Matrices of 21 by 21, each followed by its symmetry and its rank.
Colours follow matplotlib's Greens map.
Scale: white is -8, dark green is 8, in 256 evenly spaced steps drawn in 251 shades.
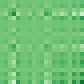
symmetric, rank one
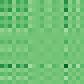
symmetric, rank one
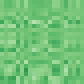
neither, rank two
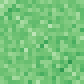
symmetric, full rank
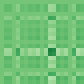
symmetric, rank one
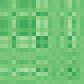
symmetric, rank two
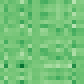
neither, rank two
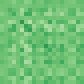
symmetric, rank two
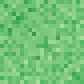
symmetric, full rank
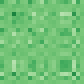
symmetric, rank two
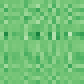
neither, rank two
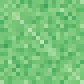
symmetric, full rank
